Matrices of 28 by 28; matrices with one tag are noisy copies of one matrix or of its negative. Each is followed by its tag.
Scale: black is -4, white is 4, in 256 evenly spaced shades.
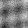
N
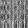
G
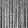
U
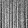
U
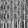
G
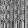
G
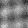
N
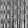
G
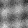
N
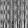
G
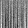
U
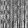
G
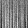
U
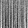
U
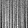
U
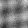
N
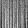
U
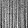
U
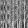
G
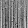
U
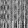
G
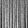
U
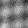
N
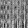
G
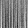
U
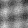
N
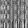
G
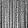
U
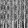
G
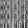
G
